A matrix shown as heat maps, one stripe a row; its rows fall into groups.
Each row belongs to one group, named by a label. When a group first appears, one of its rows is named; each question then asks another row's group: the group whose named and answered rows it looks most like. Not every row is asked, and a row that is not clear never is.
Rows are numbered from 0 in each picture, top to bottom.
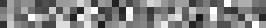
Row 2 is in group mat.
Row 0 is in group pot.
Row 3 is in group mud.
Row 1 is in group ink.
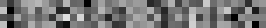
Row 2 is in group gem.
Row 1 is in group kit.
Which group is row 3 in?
kit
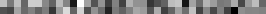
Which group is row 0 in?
mat
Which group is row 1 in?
gem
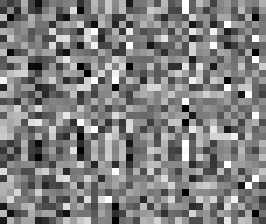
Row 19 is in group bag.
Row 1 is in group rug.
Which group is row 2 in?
kit
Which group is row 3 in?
pot
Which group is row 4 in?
ink
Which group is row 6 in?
ink
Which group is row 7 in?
kit
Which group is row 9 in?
rug
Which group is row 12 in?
pot
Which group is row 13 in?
bag
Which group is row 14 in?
rug
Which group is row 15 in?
mat
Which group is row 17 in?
mat
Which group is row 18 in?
ink
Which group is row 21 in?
rug
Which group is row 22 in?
rug
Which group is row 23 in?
pot
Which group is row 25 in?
mud
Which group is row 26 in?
bag
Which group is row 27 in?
mat
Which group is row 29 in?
pot
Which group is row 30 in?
kit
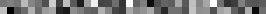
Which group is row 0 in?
ink
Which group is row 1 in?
kit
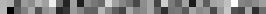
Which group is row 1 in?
kit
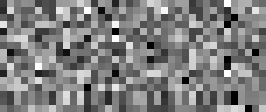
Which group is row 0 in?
pot
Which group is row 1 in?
mud
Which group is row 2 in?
gem
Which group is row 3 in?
ink
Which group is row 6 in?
ink
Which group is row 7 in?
kit
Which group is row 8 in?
ink
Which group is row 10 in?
pot
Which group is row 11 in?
mat
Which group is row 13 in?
gem
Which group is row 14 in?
gem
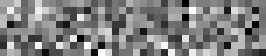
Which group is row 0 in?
mat
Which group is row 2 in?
mat
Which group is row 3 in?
kit
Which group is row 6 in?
mud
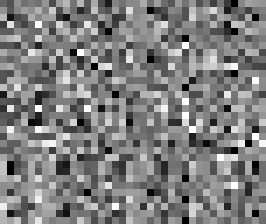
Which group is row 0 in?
gem
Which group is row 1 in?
ink
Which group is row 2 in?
kit
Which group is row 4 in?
gem
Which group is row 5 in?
mat
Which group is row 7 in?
mat
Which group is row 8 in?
ink
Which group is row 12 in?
mat
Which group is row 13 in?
pot
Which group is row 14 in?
rug
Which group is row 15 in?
mud
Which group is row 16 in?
rug
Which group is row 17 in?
rug
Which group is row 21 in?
gem
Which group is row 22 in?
bag
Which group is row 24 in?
kit
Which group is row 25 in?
mat
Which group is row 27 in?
ink
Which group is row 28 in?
mat
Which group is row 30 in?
kit
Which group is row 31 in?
mat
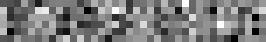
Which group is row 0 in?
rug
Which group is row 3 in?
bag
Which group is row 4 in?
kit
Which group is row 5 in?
gem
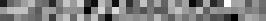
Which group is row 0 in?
pot
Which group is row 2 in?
gem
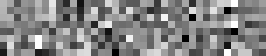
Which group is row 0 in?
bag
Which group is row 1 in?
ink
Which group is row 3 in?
bag
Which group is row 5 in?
mat
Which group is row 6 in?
mud
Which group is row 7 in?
pot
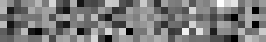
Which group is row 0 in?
bag
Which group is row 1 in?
kit
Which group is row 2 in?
gem
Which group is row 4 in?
rug
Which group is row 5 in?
gem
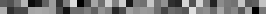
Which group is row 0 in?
rug
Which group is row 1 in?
kit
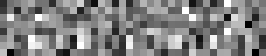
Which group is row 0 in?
pot
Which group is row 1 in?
rug
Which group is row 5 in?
mat
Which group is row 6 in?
mat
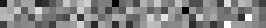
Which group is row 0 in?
pot
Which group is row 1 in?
mat
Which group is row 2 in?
bag
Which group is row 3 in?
pot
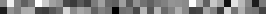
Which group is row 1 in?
pot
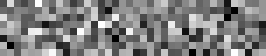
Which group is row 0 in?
mud
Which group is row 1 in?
gem
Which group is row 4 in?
mat
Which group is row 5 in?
pot
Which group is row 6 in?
kit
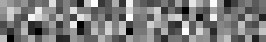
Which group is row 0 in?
ink
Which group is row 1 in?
mat
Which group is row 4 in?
rug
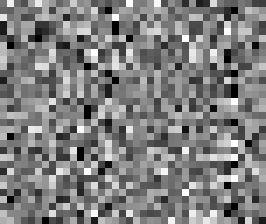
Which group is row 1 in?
gem
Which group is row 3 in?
pot
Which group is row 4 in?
pot
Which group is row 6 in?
kit
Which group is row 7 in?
ink
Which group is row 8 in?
ink
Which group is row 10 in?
gem
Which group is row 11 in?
pot
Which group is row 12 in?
gem
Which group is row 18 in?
mat
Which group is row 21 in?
rug
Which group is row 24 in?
mud
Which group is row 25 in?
bag
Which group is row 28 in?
kit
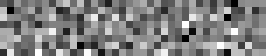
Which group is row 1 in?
kit
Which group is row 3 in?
rug
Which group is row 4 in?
bag
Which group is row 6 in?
bag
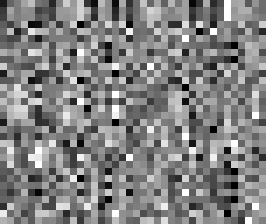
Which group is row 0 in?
pot
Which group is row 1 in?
pot
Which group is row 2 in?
pot
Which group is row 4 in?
mat
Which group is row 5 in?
rug
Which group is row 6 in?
gem
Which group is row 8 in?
gem
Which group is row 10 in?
pot
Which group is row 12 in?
mat
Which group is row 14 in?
mat
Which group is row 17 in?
pot
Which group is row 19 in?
rug
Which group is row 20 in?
bag
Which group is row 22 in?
mat
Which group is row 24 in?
gem
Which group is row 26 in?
gem
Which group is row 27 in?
rug
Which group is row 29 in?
mud
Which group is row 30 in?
ink
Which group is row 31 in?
bag
